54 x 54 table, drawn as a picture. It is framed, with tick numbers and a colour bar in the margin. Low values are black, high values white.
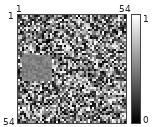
Neither half mirrors the other. An odd patch, calmer than its surroundings, sits in the middle left. Overall the values sit about 50% of the way up the scale. The middle left is the calmest part. The texture is fine-grained noise. No regular stripes run through it.
